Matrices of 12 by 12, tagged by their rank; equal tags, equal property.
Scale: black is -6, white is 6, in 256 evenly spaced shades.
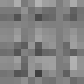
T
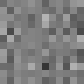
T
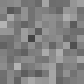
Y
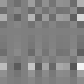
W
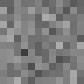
Y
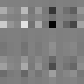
W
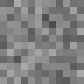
Y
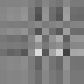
W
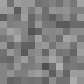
Y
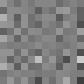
T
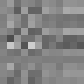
T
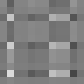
W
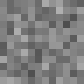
Y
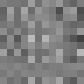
T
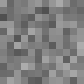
Y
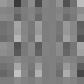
W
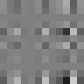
W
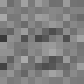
T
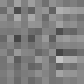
T
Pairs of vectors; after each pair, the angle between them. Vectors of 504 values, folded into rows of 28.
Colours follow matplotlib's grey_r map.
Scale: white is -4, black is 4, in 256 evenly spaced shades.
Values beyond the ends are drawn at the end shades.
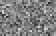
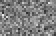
nearly opposite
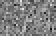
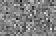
nearly opposite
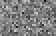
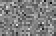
partly aligned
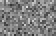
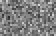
partly aligned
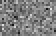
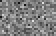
orthogonal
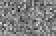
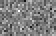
partly opposed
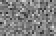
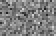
nearly parallel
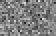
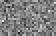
partly opposed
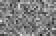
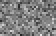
nearly opposite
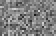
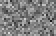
orthogonal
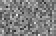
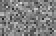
partly opposed
